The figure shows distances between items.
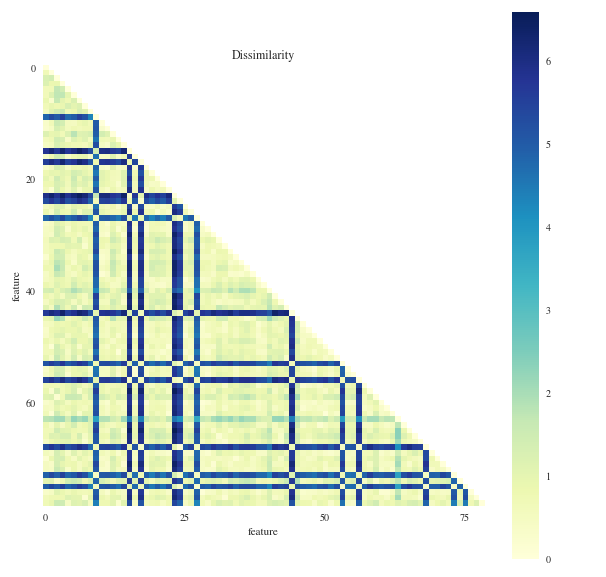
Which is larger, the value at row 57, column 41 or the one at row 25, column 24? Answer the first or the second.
the second
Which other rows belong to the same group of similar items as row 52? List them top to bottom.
0, 1, 2, 3, 4, 5, 6, 7, 8, 10, 11, 12, 13, 14, 16, 18, 19, 20, 21, 22, 25, 26, 28, 29, 30, 31, 32, 33, 34, 35, 36, 37, 38, 39, 40, 41, 42, 43, 45, 46, 47, 48, 49, 50, 51, 54, 55, 57, 58, 59, 60, 61, 62, 63, 64, 65, 66, 67, 69, 70, 71, 72, 74, 76, 77, 78
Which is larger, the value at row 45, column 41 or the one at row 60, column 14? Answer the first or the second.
the first
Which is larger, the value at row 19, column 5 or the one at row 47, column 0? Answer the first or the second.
the first
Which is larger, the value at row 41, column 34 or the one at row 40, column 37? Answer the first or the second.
the second
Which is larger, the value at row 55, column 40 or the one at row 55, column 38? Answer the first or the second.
the first
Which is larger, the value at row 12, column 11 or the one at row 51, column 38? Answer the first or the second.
the first
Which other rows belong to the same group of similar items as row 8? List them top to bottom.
0, 1, 2, 3, 4, 5, 6, 7, 10, 11, 12, 13, 14, 16, 18, 19, 20, 21, 22, 25, 26, 28, 29, 30, 31, 32, 33, 34, 35, 36, 37, 38, 39, 40, 41, 42, 43, 45, 46, 47, 48, 49, 50, 51, 52, 54, 55, 57, 58, 59, 60, 61, 62, 63, 64, 65, 66, 67, 69, 70, 71, 72, 74, 76, 77, 78
